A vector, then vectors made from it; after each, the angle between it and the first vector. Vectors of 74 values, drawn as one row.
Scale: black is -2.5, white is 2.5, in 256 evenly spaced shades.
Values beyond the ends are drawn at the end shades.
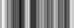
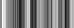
nearly parallel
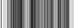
nearly parallel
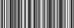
orthogonal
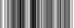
nearly parallel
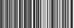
orthogonal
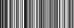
partly opposed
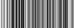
partly aligned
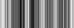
nearly parallel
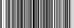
partly aligned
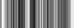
nearly parallel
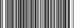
partly aligned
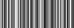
orthogonal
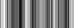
nearly parallel
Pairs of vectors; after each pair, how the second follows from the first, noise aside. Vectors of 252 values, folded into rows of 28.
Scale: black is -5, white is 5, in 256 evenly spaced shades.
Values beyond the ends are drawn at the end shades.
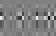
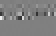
partly zeroed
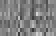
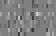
partly zeroed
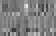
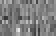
wrapped around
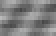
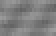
shrunk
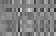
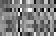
scaled up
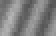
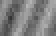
negated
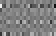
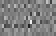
wrapped around
